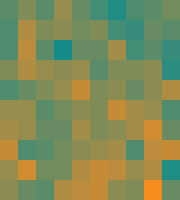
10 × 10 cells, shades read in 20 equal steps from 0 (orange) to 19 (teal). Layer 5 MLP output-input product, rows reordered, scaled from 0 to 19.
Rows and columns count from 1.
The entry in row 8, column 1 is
4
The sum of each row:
127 116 126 100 94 92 87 89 80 80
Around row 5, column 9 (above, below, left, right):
9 8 12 6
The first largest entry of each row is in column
7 8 4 10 1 10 3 2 10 3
